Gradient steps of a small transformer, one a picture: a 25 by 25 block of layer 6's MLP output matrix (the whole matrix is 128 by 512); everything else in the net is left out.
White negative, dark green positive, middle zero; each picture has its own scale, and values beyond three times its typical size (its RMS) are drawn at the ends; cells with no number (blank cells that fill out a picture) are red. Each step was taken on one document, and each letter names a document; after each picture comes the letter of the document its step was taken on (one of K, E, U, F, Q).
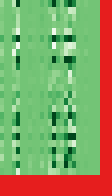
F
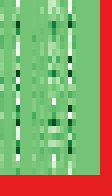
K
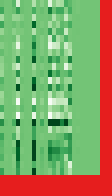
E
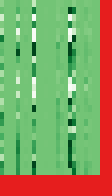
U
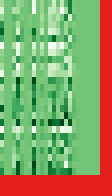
E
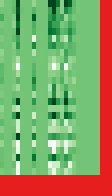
E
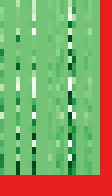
U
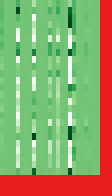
U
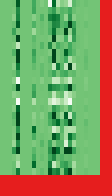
F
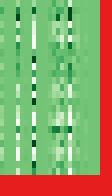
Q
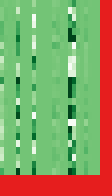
U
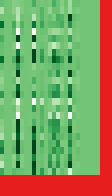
K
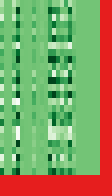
E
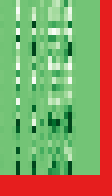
K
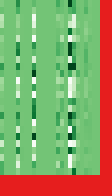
Q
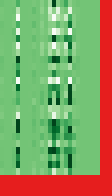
F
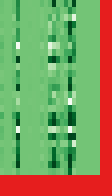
F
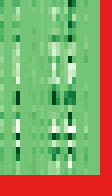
F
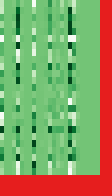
Q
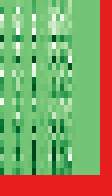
K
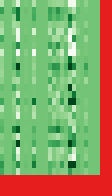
U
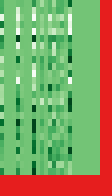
K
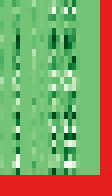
F
